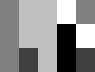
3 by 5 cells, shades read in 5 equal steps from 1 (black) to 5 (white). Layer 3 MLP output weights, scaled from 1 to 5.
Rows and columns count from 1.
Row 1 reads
3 4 4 5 3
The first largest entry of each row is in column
4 5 3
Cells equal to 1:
2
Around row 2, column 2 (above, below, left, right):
4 2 3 4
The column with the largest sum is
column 3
